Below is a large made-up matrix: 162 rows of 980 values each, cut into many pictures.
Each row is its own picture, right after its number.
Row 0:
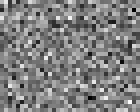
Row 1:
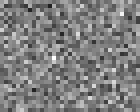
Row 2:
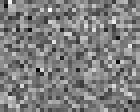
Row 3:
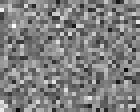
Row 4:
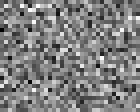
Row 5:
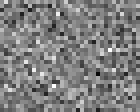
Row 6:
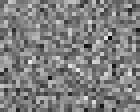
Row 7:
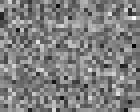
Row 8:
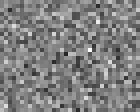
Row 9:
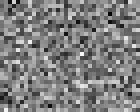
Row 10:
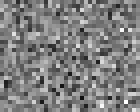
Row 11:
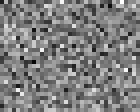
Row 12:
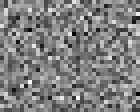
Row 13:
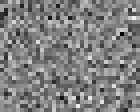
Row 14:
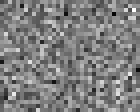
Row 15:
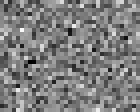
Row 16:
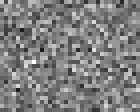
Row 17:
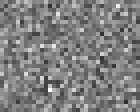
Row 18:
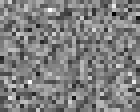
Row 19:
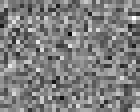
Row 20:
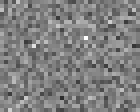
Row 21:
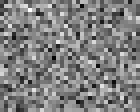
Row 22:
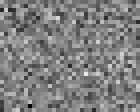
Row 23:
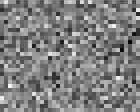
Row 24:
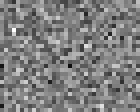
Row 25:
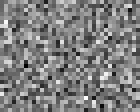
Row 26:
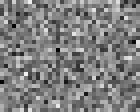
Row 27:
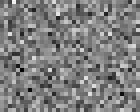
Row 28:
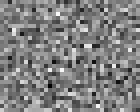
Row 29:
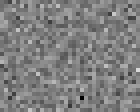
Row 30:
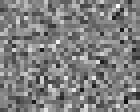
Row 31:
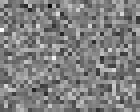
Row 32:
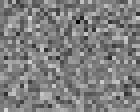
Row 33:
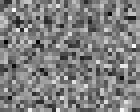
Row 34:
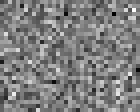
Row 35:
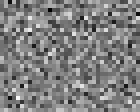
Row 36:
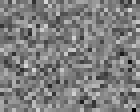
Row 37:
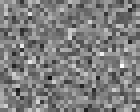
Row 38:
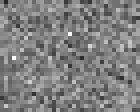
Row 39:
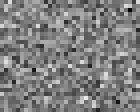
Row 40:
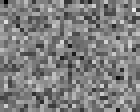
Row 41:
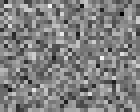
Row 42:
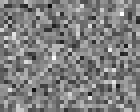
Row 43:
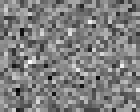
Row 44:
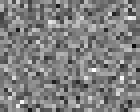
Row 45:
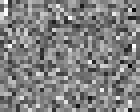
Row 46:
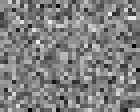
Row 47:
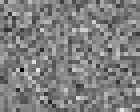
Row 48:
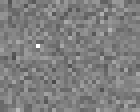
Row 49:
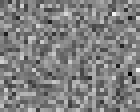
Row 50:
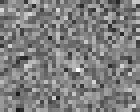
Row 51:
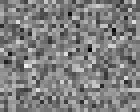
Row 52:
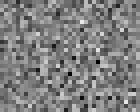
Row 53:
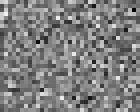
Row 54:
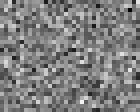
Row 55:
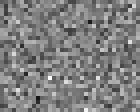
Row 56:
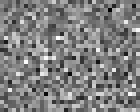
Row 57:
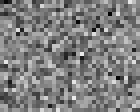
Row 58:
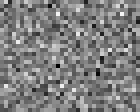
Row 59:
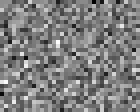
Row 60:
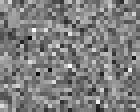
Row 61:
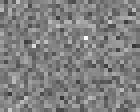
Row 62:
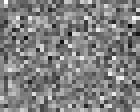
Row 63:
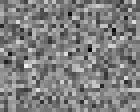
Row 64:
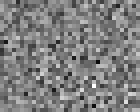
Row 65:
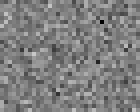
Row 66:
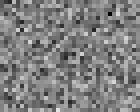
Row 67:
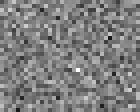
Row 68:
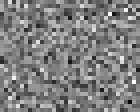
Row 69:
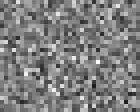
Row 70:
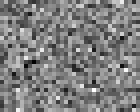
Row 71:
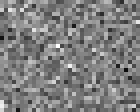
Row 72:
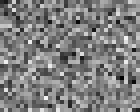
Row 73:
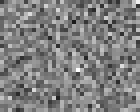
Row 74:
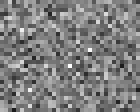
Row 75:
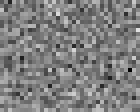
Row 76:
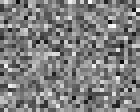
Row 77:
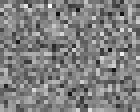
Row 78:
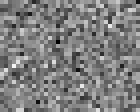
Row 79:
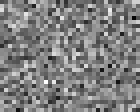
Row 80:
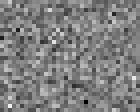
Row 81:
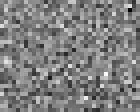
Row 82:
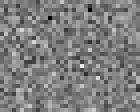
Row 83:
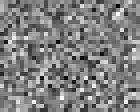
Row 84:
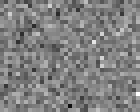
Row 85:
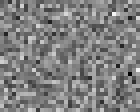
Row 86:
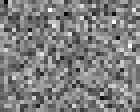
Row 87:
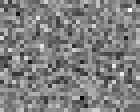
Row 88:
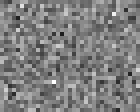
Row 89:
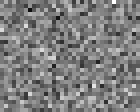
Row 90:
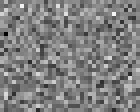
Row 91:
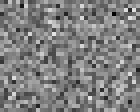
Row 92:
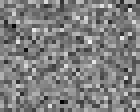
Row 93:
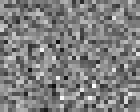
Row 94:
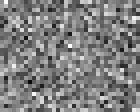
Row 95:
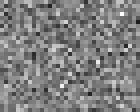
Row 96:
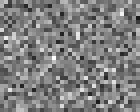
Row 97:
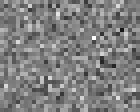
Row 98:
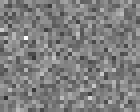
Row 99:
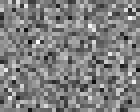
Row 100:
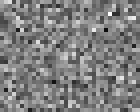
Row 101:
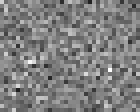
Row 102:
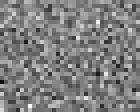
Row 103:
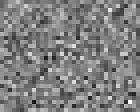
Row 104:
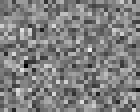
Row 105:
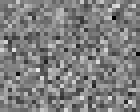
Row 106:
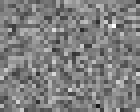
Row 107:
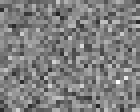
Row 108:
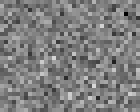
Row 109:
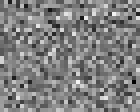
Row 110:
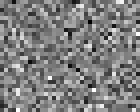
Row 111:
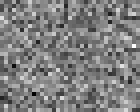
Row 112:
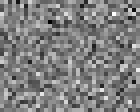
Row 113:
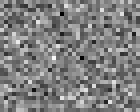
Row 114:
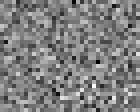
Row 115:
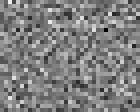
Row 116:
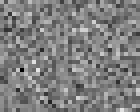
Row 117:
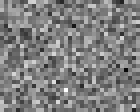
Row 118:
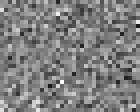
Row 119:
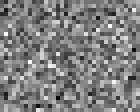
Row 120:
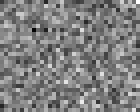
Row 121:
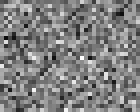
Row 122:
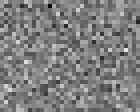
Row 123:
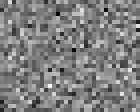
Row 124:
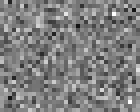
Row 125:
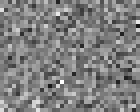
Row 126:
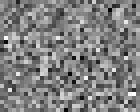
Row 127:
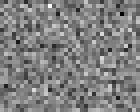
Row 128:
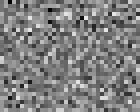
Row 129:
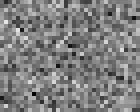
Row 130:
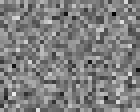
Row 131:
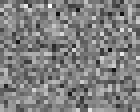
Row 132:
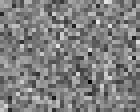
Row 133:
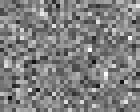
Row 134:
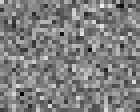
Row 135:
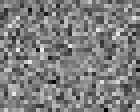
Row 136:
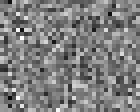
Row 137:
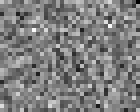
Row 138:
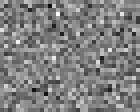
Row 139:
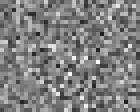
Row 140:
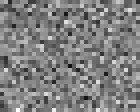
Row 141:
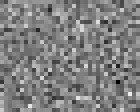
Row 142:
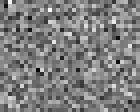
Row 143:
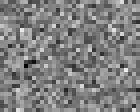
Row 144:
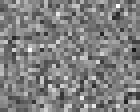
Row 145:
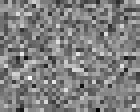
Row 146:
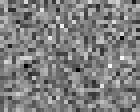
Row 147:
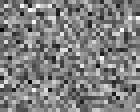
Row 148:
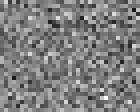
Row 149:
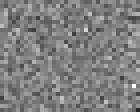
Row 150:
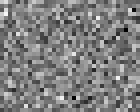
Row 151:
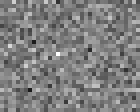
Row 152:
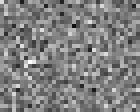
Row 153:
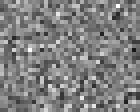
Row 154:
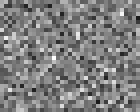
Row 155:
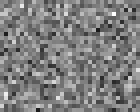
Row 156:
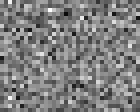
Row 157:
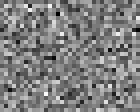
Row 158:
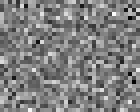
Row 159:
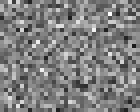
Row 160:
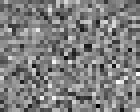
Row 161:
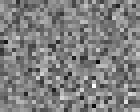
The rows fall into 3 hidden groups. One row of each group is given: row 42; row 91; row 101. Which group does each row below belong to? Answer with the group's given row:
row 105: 42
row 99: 91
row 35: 91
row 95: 42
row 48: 101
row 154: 42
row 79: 101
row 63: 101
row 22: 101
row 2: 91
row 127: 42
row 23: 91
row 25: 101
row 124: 91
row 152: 101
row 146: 101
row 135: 91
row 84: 42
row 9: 91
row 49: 91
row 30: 42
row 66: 91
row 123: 101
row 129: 91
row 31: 42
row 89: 42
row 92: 101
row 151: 101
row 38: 91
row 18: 91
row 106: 101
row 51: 101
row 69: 42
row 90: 91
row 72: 91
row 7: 91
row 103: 42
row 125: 101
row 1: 42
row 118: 101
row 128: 91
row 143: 101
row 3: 101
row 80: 91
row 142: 91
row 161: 42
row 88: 91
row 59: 101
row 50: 101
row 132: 101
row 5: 42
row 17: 42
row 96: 42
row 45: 91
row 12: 91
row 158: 91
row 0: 91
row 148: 91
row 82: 101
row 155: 91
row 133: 101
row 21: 42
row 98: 42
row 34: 91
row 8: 101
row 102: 101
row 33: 91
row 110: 101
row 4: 42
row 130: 91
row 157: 42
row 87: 101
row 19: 91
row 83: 42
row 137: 101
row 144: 42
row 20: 91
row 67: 101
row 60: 101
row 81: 101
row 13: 91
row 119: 91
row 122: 42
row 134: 101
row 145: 101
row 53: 91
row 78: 101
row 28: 101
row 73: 101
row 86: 91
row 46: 91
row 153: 42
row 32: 91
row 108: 42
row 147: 42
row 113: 42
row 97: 42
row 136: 91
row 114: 42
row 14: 91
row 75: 101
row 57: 91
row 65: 42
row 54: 101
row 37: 101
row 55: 101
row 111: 91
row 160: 101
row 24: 101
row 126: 42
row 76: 91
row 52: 42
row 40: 91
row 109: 91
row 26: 101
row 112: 91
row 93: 42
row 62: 91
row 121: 42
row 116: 101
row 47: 101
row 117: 101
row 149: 91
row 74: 101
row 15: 101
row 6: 101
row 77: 42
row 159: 91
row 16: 101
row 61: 91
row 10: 42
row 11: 101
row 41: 42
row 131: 42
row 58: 42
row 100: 91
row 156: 91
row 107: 101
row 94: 91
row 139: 42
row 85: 91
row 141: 101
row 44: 91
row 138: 42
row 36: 101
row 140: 101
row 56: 42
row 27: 101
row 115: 91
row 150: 91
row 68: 91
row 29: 91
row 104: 101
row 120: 101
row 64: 42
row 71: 101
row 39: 101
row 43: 101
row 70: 101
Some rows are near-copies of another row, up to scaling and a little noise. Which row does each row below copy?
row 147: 4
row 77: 131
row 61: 20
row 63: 51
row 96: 154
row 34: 14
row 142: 2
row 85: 49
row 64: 161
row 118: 125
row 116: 47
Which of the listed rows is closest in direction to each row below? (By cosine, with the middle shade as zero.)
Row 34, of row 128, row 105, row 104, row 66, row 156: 156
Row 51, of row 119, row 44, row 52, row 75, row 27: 27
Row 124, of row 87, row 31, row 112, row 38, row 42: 112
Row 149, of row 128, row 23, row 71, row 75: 75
